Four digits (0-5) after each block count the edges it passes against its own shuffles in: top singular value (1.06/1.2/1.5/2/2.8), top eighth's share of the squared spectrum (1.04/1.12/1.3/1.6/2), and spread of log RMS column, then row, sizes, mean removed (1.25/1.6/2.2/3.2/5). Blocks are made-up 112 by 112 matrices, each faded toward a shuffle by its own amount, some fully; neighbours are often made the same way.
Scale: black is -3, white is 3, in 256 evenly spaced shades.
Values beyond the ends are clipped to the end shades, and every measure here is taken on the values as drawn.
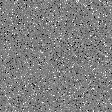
0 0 0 0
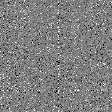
2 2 2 1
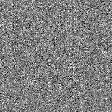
3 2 1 1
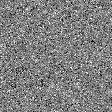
3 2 0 0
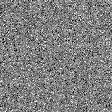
3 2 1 0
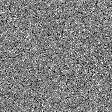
1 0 0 0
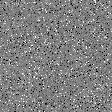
2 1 0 0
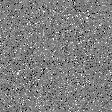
2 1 0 0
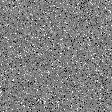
1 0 0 0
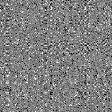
4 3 2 2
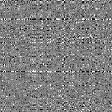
5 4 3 3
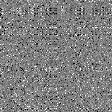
4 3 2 2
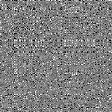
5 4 2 3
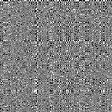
5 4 3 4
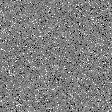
0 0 0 0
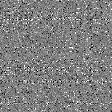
4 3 1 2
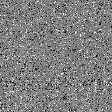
3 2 1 2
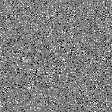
3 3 1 2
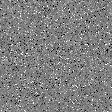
2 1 0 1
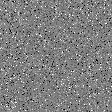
1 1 0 0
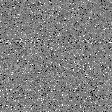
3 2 0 1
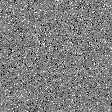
0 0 0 0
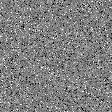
2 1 0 0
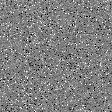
2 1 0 0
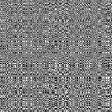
5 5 4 4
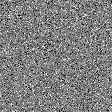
0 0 0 0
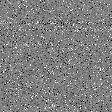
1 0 0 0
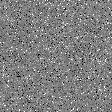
0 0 0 0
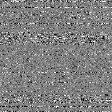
2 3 0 4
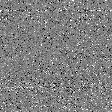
1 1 0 2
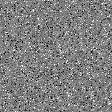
3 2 1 1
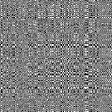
5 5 4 4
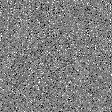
3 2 1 0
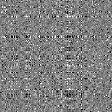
5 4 3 3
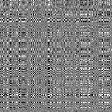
5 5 4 4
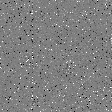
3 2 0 0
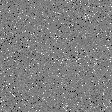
2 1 0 0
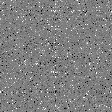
3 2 1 1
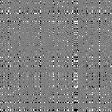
5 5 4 4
